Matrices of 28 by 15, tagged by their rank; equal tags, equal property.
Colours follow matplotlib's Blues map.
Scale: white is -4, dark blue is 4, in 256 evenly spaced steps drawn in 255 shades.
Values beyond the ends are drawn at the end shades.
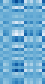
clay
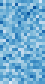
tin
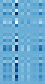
clay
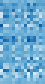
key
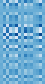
clay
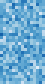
tin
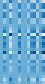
clay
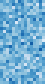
tin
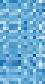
key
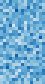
tin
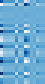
clay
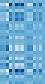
clay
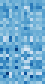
key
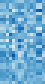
key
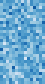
tin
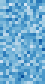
tin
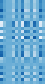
clay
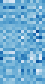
key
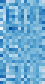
key
